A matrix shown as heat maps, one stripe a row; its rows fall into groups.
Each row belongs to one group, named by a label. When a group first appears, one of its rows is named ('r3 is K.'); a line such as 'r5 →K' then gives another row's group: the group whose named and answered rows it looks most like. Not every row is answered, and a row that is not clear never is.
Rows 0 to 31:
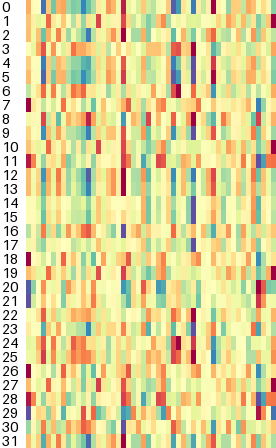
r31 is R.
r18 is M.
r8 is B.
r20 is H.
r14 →R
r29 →H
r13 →R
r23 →R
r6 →B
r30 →B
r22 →B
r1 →M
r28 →M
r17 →R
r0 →R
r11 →M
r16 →B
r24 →B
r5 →R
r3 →B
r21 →H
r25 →B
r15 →R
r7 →M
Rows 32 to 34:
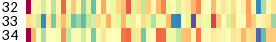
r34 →M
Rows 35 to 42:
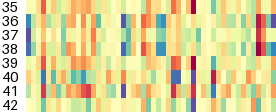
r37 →H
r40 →R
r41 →B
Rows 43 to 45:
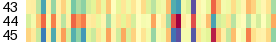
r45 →R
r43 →R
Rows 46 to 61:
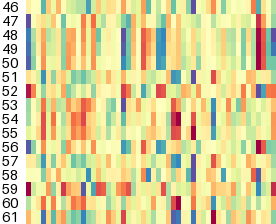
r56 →H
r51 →R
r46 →R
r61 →R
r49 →H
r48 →H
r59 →M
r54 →B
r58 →R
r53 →B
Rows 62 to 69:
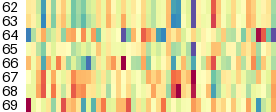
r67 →B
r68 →B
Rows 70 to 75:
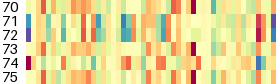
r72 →H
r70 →B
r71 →H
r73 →B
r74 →M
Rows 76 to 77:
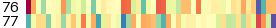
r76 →M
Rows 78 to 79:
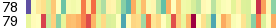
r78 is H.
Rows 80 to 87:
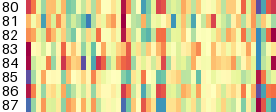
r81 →R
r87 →H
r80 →M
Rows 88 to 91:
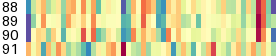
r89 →H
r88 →H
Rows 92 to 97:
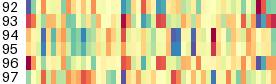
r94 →R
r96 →M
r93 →M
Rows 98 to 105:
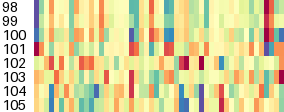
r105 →R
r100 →H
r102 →B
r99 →H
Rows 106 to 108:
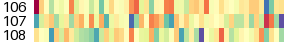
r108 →R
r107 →H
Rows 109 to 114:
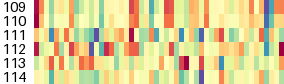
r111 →R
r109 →M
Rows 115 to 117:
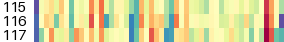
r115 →H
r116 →H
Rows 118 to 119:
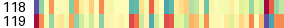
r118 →H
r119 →M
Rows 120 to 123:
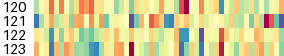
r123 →R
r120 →B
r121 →H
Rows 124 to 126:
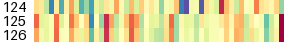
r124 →R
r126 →M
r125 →M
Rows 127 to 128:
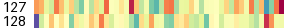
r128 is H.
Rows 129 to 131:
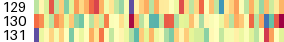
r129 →B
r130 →M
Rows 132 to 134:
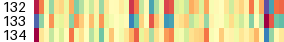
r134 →M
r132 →M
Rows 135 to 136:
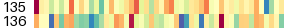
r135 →M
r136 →R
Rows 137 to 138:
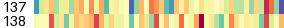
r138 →B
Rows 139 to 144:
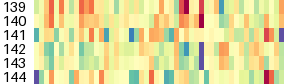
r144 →H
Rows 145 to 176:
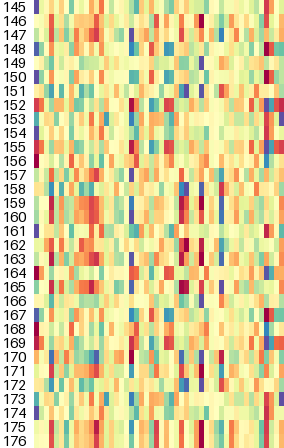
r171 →B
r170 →R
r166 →R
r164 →M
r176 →B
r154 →H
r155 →M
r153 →H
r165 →B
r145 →H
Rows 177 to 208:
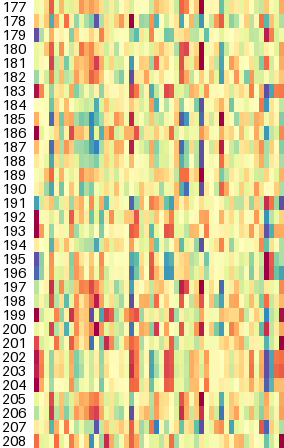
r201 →M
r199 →M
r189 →B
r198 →B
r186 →M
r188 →R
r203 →M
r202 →M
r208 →M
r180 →B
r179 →H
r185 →R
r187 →R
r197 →B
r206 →B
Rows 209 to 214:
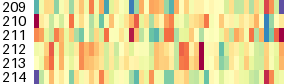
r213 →B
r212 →B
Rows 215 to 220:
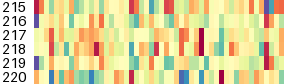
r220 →R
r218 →B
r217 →B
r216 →H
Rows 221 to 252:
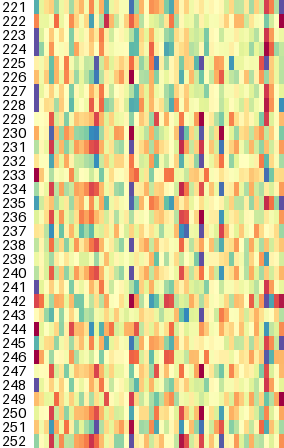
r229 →B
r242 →M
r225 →R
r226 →R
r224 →H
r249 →M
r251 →R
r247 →B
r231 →B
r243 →R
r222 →M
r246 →M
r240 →B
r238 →B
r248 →H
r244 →M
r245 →H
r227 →H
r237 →R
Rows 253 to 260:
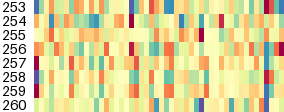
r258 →H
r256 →M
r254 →R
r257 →M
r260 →R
